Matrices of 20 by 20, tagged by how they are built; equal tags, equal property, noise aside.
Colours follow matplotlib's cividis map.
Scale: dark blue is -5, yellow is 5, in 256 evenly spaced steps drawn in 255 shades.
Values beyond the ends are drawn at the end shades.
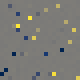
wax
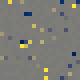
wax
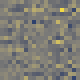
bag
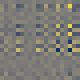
bag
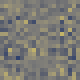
bag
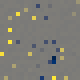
wax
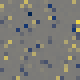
wax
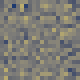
bag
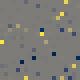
wax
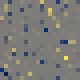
wax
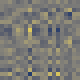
bag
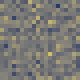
bag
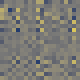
bag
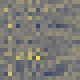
bag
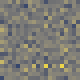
bag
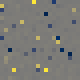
wax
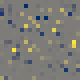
wax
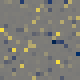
wax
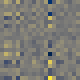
bag
